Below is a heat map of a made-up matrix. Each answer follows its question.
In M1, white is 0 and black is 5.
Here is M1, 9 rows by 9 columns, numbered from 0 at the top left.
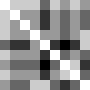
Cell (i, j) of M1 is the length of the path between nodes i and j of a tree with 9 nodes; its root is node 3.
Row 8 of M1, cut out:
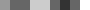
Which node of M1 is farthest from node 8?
6
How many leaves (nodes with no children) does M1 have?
5
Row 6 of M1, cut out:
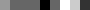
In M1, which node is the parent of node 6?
7
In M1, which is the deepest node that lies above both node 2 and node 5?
0
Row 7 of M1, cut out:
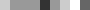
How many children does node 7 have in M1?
1
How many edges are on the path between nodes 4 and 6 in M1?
5
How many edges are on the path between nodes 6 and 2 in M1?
3
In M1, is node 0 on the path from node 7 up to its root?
yes
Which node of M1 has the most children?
0
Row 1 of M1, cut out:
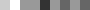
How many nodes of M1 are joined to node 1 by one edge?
1
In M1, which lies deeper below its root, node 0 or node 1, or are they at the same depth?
node 1
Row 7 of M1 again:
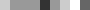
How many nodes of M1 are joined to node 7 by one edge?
2
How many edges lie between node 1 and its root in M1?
2
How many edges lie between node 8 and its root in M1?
1
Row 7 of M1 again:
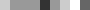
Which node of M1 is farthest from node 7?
4
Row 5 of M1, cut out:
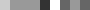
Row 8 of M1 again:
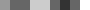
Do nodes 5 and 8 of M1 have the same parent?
no
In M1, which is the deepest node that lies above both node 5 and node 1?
0
